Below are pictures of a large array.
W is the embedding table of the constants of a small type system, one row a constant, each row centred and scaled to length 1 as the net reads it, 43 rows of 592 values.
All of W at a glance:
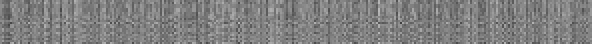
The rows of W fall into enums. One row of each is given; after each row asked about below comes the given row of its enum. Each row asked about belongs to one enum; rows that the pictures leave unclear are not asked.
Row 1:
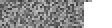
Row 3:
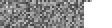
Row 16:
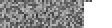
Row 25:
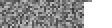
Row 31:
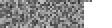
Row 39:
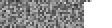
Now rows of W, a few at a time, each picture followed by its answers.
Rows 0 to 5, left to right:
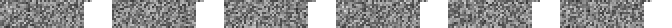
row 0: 3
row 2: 25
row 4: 31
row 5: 39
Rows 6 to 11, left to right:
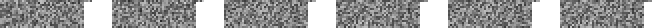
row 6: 31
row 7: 39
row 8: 1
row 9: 25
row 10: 1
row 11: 25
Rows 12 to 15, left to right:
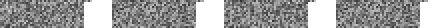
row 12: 3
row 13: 1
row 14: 39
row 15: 1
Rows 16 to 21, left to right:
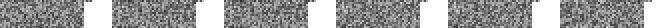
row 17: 39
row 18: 39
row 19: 3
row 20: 3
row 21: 31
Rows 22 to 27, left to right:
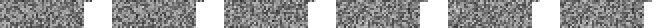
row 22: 16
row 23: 16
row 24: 39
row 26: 3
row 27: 25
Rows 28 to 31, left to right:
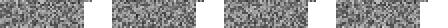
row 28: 31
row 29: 16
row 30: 16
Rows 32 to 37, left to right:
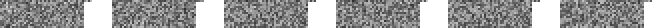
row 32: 3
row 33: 25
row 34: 16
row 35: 39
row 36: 16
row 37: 31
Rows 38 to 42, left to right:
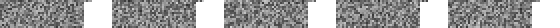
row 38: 1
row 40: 31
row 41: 16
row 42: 25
